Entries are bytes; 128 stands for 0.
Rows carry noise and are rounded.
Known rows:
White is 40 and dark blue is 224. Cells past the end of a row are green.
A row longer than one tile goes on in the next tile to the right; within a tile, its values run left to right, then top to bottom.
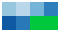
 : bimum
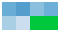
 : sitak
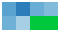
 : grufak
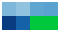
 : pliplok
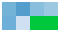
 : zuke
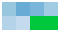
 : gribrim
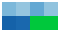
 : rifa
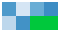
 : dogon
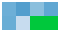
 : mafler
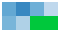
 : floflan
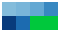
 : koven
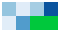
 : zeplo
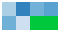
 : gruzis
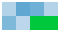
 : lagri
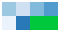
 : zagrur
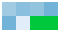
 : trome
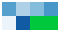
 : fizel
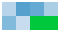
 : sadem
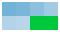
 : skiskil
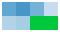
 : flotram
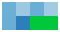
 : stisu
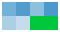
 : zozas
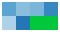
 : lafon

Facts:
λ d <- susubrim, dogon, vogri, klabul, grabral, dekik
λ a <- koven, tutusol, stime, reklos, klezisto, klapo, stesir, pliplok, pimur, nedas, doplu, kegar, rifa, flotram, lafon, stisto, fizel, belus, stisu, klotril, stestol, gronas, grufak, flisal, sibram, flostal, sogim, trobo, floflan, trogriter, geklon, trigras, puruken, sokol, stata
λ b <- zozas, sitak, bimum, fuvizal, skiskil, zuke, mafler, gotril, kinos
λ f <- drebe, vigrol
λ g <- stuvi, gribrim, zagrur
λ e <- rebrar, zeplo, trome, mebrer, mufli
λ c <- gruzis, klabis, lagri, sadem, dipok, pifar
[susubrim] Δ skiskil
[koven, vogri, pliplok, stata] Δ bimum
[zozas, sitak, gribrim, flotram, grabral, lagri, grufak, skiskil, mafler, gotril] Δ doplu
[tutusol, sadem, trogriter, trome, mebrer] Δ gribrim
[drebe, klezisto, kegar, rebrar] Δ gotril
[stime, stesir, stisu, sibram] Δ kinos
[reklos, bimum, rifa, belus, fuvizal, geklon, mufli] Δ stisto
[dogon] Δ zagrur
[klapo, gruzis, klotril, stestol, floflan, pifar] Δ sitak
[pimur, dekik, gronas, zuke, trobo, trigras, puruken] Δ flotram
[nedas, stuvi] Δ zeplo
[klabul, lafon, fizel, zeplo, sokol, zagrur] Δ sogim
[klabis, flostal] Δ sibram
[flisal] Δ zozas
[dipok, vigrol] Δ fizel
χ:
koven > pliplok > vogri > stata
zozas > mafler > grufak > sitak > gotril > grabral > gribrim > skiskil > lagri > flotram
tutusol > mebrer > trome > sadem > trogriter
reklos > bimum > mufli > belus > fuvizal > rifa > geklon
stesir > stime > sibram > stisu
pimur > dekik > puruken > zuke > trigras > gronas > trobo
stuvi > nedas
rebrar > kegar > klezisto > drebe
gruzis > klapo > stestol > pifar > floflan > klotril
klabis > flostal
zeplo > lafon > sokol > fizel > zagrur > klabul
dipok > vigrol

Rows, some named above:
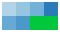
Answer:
klabis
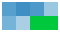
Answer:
flisal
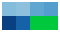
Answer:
pliplok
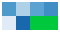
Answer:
sogim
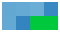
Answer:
stesir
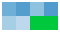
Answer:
zozas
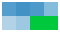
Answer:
doplu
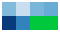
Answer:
vogri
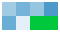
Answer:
rebrar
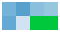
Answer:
zuke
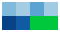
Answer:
stata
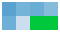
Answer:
susubrim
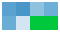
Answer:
dekik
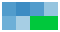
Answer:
flisal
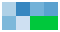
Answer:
gruzis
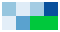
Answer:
zeplo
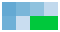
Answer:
drebe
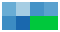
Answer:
stisto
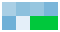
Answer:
trome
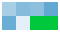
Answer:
mebrer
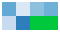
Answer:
vigrol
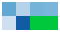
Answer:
nedas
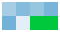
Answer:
trome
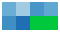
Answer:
stisto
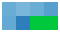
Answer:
stime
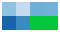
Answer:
fuvizal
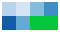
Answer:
mufli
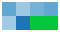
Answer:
sibram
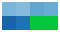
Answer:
belus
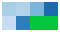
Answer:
dipok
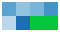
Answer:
sokol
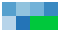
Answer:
lafon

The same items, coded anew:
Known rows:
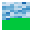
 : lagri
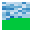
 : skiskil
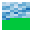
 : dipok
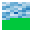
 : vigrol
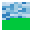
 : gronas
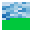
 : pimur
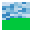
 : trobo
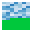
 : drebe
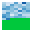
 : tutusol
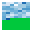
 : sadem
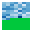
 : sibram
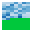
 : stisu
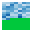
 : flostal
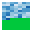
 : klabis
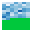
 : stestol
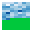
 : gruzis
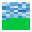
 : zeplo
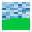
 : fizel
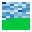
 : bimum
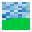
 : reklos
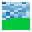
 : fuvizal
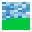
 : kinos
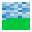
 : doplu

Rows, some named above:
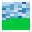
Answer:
flotram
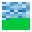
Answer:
mufli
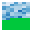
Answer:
grabral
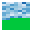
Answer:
gribrim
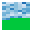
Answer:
gribrim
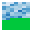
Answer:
grabral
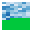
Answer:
zuke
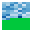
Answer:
sibram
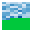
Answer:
zagrur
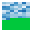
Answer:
rebrar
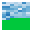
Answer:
mafler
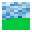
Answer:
klabul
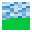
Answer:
drebe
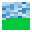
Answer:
flotram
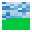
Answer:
zozas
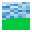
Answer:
stuvi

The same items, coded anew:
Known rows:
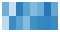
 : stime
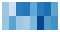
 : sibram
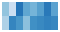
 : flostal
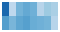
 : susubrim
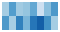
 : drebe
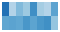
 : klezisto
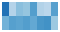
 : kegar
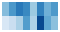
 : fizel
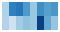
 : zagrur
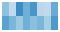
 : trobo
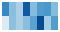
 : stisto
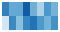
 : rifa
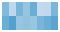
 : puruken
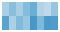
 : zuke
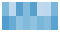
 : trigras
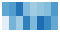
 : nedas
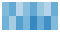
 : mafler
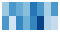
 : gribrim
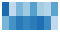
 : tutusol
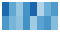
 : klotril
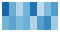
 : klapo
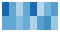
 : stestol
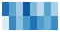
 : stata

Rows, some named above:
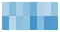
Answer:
zuke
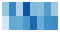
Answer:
fuvizal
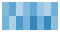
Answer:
mafler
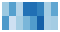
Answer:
skiskil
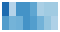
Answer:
grabral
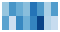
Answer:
gribrim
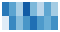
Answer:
stata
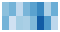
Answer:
zozas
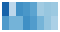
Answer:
grabral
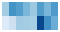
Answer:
zeplo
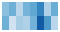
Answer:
zozas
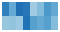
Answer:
klabul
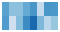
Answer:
lagri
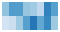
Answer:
dipok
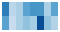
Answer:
doplu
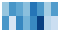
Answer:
gribrim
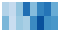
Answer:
kinos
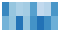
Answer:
rebrar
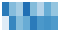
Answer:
reklos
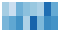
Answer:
klabis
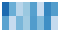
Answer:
gruzis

